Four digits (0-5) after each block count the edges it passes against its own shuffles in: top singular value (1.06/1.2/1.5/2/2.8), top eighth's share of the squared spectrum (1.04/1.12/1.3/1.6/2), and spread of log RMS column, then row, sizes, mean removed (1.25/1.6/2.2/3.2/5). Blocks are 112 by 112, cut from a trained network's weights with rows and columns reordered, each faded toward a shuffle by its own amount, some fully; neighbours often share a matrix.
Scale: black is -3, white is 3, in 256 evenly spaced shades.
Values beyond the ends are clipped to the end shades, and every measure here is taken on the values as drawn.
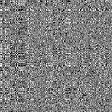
5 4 3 3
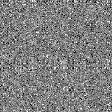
4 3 1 2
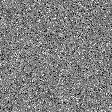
1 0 0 0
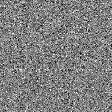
3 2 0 1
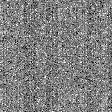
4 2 0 1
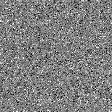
2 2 0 1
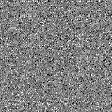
4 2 1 2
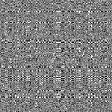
5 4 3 4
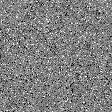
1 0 0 0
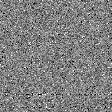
3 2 1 1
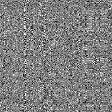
4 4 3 2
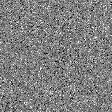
2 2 1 0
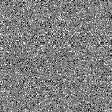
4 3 0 2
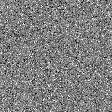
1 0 0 0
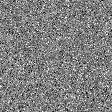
0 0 0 0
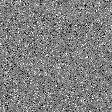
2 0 0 0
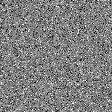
2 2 0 0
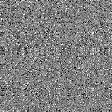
4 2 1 2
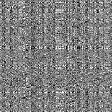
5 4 2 3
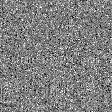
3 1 0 0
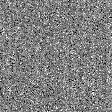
2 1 0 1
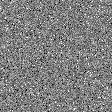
0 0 0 0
